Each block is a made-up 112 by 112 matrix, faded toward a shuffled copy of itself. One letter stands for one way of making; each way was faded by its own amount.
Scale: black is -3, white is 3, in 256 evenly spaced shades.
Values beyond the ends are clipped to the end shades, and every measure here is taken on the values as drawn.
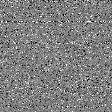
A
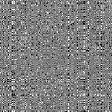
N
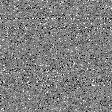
A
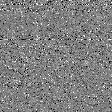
A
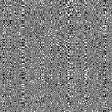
N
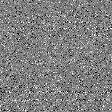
A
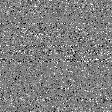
A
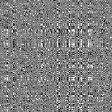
N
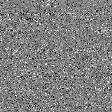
A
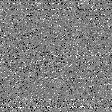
A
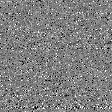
A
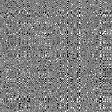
N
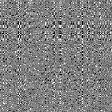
N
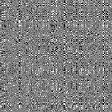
N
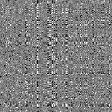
N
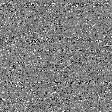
A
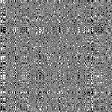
N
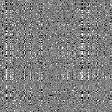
N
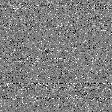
A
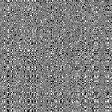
N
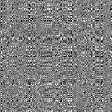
N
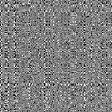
N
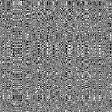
N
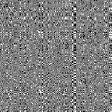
N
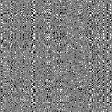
N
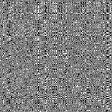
N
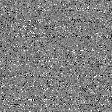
A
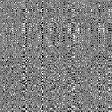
N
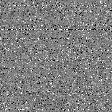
A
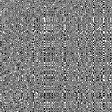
N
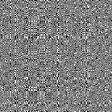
N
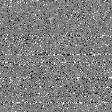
A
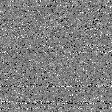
A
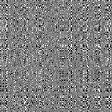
N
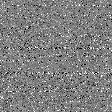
A
